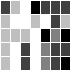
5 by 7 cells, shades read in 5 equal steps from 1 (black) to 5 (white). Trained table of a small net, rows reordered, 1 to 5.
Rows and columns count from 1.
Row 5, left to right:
4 5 2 5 3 2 1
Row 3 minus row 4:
0 -1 2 0 -2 1 -1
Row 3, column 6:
3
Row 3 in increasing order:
1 1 3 4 4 4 5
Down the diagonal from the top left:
2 5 4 5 3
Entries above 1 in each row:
6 7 5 7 6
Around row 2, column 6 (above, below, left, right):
2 3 5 4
